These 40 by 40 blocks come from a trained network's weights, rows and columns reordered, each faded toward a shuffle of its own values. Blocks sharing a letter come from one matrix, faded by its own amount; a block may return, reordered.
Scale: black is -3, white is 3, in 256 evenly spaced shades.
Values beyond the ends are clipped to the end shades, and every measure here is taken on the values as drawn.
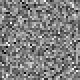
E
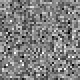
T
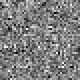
T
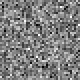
E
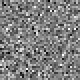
T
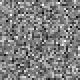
E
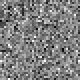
E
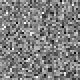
E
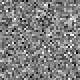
T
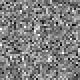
T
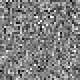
T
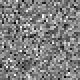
E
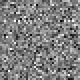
T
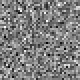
E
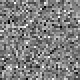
T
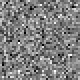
T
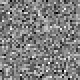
T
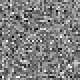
T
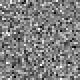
E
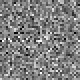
T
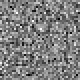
E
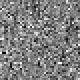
T
